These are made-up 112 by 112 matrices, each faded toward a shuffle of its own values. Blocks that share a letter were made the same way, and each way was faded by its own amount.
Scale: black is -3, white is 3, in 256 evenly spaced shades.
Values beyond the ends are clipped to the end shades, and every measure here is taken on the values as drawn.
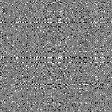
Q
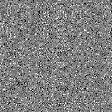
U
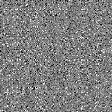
U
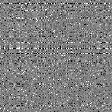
Q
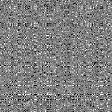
Q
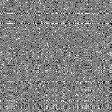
Q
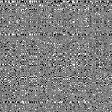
Q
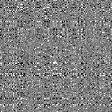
Q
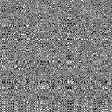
Q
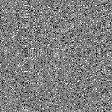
U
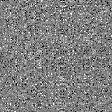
U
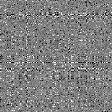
Q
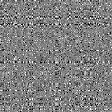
Q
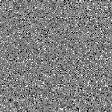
U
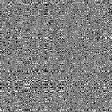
Q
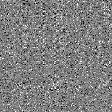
U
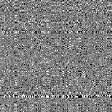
Q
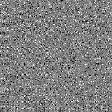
U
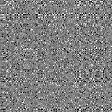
Q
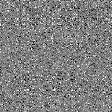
U
